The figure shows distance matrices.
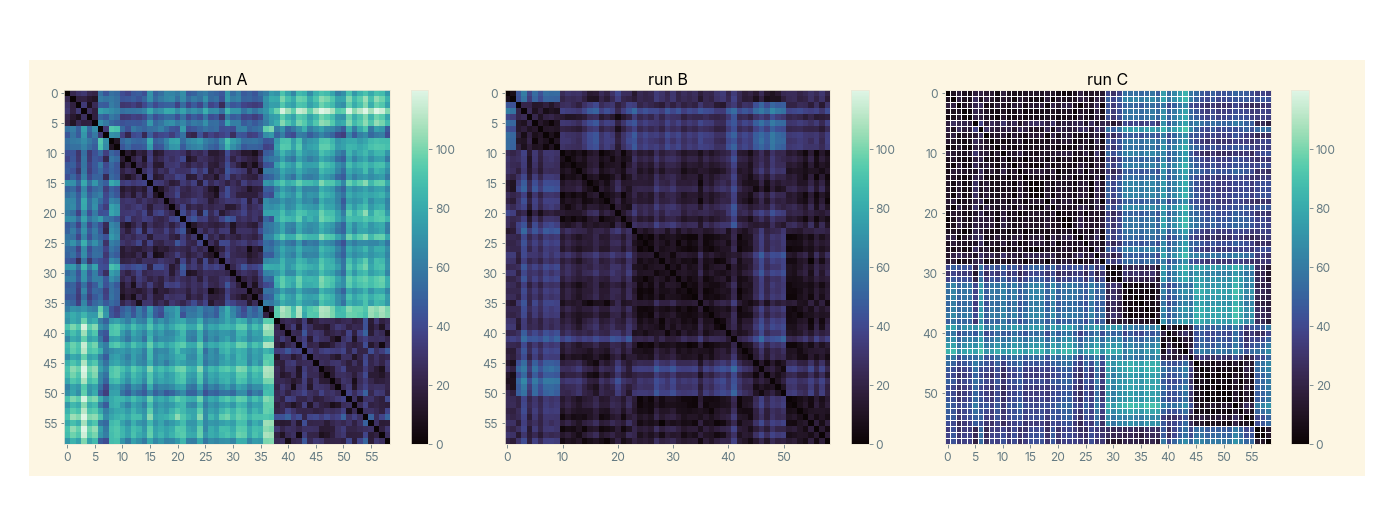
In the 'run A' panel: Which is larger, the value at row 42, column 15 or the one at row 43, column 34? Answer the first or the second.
the first
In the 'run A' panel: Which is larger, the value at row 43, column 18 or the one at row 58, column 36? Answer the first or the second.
the second
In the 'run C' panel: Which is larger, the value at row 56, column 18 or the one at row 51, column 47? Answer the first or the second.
the first
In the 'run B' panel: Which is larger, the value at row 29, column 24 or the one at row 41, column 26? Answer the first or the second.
the second
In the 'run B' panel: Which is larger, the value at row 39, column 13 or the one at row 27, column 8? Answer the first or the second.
the second
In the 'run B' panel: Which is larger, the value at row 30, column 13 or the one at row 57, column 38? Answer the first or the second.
the first
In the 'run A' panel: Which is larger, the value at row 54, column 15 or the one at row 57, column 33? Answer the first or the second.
the first
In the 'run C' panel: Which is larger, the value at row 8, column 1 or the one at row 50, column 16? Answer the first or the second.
the second
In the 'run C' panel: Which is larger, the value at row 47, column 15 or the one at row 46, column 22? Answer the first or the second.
the second
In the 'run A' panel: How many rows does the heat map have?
59
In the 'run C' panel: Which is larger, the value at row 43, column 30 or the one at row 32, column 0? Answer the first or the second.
the first
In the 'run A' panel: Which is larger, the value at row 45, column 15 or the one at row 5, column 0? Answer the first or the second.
the first
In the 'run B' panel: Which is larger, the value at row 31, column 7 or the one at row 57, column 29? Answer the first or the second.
the first
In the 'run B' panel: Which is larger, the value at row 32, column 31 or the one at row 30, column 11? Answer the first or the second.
the second
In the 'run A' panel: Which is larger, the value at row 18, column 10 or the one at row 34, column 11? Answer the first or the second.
the first
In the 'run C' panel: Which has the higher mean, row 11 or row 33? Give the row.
33
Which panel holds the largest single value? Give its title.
run A
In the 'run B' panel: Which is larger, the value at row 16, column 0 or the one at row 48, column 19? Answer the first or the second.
the second
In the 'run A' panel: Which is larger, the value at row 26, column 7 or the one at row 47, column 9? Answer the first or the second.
the second
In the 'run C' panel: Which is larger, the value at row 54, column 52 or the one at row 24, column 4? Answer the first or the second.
the first
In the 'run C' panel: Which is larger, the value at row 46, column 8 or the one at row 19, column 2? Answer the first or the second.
the first
